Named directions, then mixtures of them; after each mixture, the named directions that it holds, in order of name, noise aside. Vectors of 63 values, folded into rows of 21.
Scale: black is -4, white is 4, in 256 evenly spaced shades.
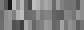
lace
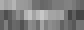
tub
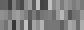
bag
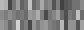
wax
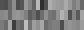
bag, wax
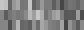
tub, wax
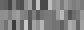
bag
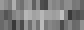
bag, tub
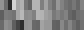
lace, tub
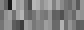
lace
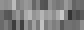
bag, tub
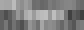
tub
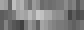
lace, tub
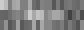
tub, wax
